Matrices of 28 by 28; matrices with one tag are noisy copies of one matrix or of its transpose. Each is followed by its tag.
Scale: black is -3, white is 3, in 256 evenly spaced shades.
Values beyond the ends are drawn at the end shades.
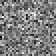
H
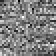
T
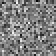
H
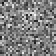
H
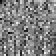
T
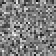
H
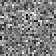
H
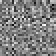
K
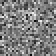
H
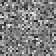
H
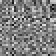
K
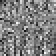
T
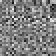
K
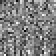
T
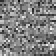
T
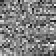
T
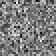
H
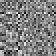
K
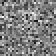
H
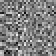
K
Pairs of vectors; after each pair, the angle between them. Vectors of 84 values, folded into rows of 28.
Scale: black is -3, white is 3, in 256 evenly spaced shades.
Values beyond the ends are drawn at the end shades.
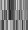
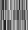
partly opposed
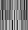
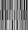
nearly parallel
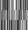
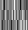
partly aligned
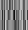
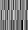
partly opposed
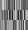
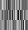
nearly parallel
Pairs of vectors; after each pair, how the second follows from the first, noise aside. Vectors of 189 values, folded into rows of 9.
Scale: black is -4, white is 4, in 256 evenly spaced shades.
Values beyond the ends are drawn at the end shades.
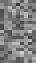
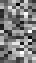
scaled up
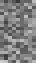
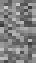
shuffled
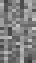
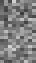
shuffled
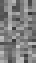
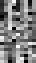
scaled up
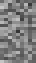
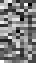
scaled up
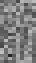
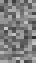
shuffled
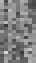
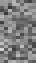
shuffled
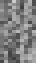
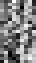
scaled up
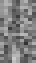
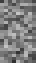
shuffled
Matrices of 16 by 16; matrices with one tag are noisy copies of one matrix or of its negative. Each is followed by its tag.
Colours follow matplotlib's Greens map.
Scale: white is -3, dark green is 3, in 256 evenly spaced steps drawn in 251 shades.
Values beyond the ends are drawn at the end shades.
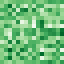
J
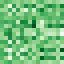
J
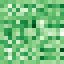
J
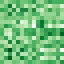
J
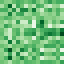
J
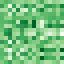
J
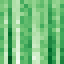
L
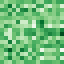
J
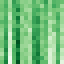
L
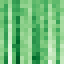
L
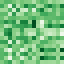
J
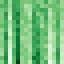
L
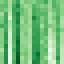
L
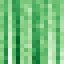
L
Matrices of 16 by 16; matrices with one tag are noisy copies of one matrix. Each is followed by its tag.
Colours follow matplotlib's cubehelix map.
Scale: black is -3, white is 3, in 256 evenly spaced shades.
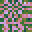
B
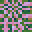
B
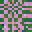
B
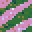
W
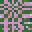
B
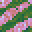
W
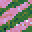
W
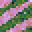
W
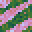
W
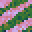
W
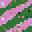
W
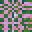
B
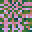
B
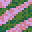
W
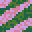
W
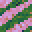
W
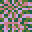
B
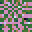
B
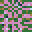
B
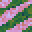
W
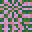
B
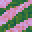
W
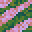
W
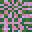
B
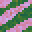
W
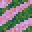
W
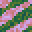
W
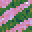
W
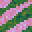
W
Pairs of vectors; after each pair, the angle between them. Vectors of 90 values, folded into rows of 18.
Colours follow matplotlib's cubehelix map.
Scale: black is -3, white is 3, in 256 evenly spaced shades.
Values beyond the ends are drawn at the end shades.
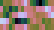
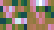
nearly opposite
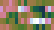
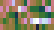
nearly parallel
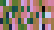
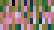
orthogonal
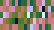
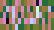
orthogonal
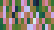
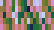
nearly opposite
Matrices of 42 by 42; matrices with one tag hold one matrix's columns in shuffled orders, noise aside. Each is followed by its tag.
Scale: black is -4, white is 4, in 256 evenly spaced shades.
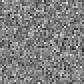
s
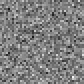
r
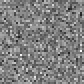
r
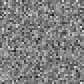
s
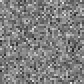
s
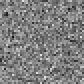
r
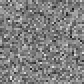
r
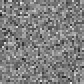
s
